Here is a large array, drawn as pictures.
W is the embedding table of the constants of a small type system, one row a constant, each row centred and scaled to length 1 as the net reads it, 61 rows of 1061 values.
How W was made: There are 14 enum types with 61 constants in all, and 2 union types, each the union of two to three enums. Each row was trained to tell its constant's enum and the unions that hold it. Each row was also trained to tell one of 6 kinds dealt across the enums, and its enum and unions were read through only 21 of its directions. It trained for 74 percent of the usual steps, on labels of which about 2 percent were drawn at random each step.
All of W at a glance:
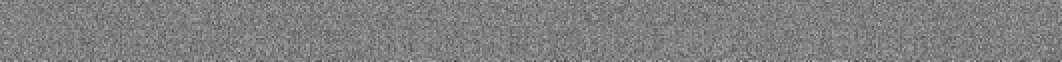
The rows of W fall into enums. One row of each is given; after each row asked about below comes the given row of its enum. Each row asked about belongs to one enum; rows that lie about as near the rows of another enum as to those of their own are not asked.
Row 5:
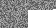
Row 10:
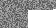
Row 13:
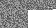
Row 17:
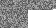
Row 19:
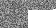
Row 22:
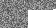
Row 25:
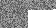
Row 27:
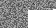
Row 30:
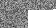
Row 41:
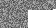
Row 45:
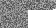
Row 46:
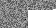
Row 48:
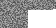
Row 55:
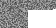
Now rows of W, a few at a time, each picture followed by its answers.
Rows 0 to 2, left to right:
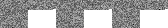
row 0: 48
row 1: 22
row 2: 10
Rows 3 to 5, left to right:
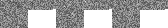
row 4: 30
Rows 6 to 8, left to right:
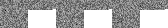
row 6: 17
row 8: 13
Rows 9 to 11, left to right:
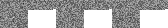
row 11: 45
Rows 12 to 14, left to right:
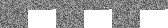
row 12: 19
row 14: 48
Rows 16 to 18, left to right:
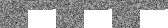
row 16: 19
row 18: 48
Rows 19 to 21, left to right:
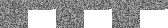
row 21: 45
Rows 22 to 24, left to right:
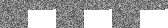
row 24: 22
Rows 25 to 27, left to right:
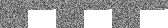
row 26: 19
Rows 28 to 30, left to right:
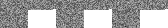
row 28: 48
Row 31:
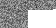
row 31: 41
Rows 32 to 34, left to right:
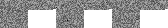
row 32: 41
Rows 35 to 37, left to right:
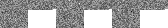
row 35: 17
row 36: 46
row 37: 30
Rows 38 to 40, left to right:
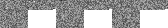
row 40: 25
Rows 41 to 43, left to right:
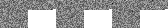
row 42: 55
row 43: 41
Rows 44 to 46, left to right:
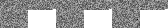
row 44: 17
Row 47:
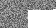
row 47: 10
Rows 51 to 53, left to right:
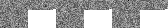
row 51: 45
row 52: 10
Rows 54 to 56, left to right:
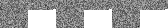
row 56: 19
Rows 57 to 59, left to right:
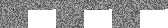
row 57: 5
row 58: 41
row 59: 25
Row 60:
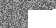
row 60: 17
